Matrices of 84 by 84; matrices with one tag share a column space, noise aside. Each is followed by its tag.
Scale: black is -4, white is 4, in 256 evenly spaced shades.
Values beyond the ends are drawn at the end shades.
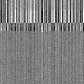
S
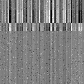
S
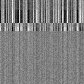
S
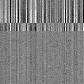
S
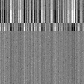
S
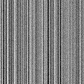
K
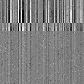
S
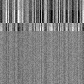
S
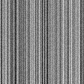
K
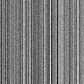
K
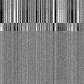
S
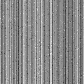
K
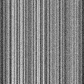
K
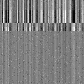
S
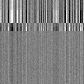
S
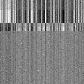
S
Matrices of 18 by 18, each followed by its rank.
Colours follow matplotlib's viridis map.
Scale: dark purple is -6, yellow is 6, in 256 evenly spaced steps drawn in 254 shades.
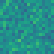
full rank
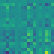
two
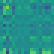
two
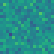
full rank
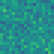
full rank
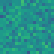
full rank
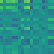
two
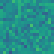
full rank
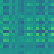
two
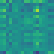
two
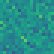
full rank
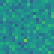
full rank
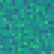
full rank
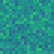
full rank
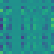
two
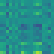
two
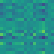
two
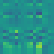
two
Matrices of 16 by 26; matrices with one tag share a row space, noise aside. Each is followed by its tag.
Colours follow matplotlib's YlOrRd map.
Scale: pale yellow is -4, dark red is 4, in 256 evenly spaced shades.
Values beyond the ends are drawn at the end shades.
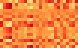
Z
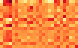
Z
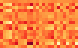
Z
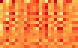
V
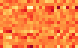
Z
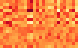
Z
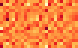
V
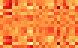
Z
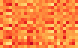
Z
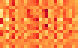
V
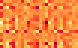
V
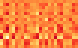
V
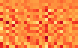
V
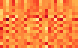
V
